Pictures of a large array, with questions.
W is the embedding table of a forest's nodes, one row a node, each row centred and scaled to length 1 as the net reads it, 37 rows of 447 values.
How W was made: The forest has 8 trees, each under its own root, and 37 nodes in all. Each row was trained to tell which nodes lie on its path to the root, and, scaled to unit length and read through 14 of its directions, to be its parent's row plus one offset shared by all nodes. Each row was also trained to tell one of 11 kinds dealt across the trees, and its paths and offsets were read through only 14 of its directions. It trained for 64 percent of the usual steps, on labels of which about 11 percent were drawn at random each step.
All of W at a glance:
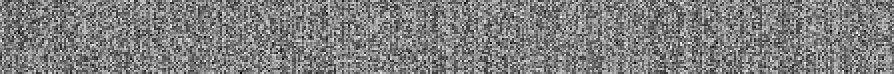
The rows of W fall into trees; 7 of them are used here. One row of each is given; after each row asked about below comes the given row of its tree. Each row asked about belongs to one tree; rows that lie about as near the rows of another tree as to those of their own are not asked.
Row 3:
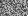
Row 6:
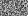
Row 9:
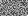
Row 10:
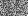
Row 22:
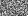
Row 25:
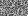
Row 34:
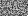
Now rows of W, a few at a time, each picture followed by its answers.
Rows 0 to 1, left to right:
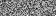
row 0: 10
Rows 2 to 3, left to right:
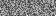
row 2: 22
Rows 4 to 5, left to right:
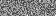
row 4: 9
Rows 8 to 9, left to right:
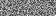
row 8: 25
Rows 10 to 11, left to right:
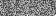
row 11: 9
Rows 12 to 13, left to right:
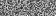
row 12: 6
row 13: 10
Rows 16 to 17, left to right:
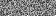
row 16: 6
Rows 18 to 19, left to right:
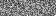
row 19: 9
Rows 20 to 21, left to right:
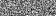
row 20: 22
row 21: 6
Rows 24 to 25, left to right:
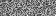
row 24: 10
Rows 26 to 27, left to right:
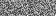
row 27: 3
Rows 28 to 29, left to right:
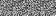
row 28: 34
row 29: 34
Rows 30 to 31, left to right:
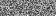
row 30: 25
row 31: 6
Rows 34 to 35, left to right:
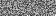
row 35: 25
